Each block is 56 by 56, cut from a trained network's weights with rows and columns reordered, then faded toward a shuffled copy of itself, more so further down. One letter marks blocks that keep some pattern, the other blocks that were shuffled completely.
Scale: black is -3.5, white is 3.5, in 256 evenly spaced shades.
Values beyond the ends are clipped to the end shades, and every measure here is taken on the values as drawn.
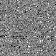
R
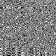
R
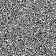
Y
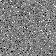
Y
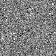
R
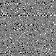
R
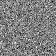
Y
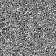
R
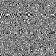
R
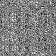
R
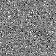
R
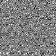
R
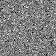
Y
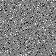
Y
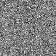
R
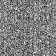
R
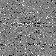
R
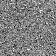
Y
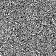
Y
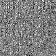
R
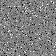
Y
